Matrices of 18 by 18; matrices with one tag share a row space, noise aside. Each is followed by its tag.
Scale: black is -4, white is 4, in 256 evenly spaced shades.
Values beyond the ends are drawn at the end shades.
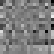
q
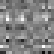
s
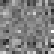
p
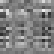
s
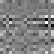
q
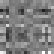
s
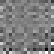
q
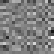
p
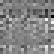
q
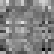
s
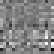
q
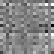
q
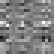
s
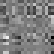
p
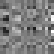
p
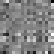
p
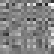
p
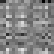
s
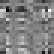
s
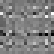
q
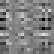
s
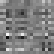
s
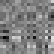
p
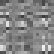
s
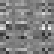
s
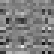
s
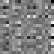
p
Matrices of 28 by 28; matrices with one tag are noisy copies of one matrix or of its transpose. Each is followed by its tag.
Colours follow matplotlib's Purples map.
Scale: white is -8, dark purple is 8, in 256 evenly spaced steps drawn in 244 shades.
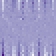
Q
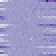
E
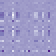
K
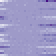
E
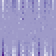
Q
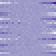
Q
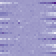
Q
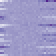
E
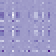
K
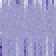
E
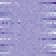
Q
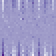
Q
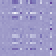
K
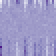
E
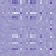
K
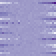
Q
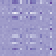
K
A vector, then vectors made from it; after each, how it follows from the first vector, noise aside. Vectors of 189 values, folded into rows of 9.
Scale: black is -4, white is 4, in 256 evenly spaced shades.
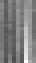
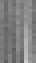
shrunk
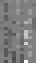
partly zeroed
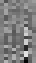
sign-scrambled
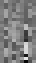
sign-scrambled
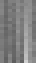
shrunk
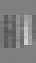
partly zeroed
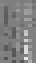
partly zeroed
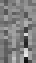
sign-scrambled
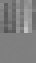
partly zeroed
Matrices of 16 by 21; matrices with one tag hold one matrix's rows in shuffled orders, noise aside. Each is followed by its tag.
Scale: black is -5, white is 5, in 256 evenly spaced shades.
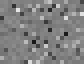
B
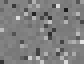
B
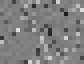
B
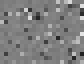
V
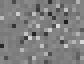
B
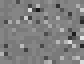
V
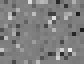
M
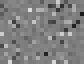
M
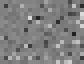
V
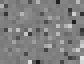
V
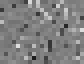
B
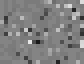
V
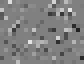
M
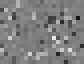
M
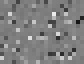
M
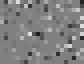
V
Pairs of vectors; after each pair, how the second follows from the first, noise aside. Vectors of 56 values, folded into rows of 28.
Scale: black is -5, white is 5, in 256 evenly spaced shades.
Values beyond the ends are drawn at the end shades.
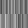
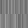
shrunk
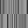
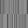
shrunk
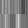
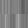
shrunk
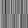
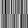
scaled up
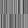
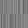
shrunk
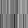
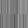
shrunk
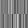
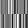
scaled up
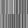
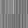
shrunk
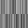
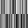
scaled up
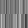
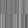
shrunk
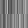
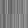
shrunk
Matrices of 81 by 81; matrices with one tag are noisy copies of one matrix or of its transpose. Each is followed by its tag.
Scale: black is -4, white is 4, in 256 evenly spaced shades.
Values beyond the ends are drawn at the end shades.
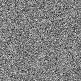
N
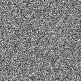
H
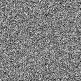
H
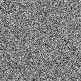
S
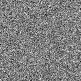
H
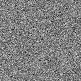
N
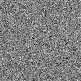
S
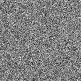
S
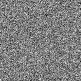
H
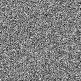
H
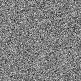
N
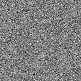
N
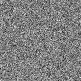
S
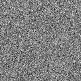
N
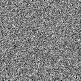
H
